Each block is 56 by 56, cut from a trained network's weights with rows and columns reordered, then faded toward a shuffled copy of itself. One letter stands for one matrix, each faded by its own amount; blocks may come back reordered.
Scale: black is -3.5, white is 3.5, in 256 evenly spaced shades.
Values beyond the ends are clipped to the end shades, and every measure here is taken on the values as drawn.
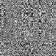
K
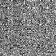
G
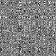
K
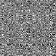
K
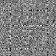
K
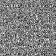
G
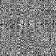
K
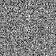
G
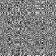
K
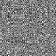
K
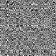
K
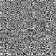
K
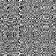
K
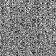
G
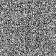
G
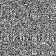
G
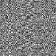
K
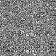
G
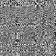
K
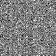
G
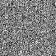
G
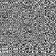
K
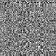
K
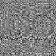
K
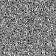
G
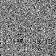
G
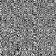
K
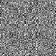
K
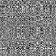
K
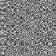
K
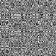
K
